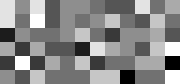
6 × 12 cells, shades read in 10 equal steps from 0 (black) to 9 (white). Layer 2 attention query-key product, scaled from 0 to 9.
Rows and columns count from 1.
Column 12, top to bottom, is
6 4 3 9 0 9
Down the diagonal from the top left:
8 4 4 3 4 4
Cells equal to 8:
5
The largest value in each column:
8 9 9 6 5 7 8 7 5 8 7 9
